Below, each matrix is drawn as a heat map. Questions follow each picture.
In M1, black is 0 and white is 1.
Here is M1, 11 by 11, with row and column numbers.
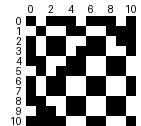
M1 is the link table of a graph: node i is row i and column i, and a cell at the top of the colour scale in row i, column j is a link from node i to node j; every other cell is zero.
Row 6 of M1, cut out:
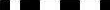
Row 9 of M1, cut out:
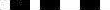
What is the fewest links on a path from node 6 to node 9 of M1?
1
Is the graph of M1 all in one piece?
yes
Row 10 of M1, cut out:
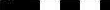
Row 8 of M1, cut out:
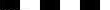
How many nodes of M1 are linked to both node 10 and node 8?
0
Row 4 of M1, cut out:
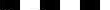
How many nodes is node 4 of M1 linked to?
5
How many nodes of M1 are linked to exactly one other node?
0
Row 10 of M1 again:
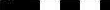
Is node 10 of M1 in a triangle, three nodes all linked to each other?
no
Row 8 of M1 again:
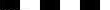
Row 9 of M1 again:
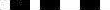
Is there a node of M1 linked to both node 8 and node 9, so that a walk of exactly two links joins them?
yes
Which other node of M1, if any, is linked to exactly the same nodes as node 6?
node 7
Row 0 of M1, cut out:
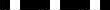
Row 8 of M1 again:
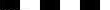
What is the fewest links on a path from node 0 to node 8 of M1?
3
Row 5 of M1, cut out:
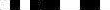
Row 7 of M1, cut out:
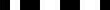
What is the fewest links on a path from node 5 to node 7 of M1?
1
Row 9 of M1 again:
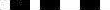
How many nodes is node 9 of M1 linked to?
5
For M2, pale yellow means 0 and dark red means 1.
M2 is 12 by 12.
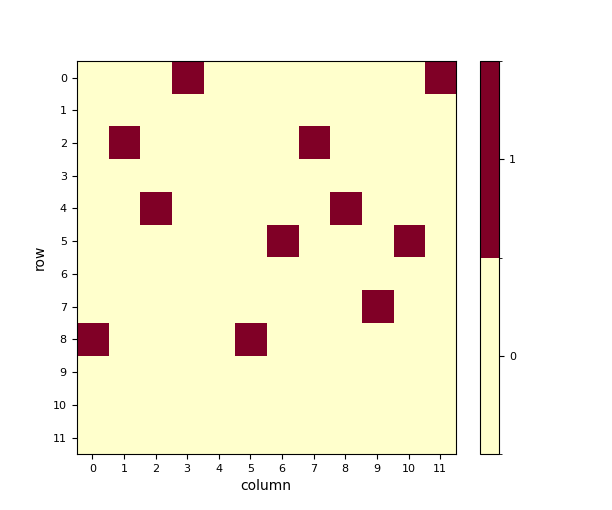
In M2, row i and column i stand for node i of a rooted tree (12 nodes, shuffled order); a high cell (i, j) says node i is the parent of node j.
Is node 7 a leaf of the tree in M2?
no
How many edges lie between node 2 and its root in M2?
1
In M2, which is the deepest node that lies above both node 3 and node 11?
0
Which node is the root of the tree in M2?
4
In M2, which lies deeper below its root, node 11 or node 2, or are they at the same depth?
node 11
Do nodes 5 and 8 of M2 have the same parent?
no
